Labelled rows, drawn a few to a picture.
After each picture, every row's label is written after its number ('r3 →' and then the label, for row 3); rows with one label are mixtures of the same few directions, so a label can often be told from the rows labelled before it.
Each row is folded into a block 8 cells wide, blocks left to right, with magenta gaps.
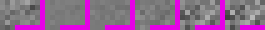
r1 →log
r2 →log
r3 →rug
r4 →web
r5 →web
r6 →web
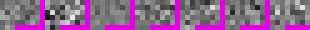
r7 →web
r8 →web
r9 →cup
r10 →rug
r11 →log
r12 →cup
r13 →cup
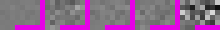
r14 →rug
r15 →log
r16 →rug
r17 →web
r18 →rug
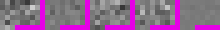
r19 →log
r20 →cup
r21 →log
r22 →cup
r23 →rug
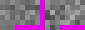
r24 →rug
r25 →web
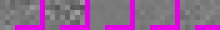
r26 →log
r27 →rug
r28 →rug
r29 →web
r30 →web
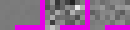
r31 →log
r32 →log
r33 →rug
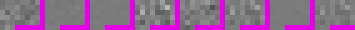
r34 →web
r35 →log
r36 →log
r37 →cup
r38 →log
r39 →cup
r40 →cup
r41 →cup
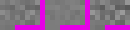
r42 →rug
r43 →rug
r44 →rug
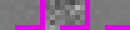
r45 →rug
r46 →log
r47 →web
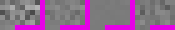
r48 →rug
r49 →rug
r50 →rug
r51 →cup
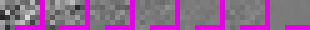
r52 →web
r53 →log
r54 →rug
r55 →log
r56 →web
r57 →web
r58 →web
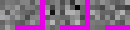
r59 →web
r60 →cup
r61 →rug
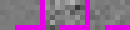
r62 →rug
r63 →log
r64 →web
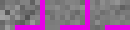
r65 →web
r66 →rug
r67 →log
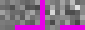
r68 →rug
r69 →cup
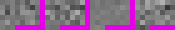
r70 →cup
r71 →rug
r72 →log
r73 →log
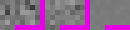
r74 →cup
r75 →log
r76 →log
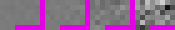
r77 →rug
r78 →rug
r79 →log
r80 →log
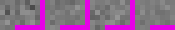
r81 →cup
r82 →log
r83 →web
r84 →cup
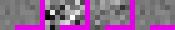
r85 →cup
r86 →web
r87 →log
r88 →cup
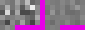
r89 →cup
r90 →cup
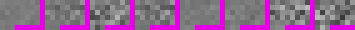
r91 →web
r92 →rug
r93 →web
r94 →rug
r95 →log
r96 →web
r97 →rug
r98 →web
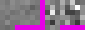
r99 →log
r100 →cup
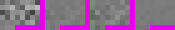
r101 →rug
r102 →web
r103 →web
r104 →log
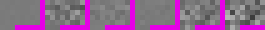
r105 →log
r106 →rug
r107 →rug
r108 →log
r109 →web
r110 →web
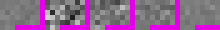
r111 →web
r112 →web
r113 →log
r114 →rug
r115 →cup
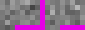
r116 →log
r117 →cup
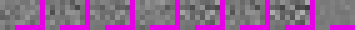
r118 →web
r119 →cup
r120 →rug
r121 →log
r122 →rug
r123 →cup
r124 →rug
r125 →cup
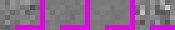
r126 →log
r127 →web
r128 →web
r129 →cup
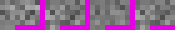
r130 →rug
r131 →web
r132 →cup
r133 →web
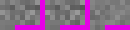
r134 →rug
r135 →rug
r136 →web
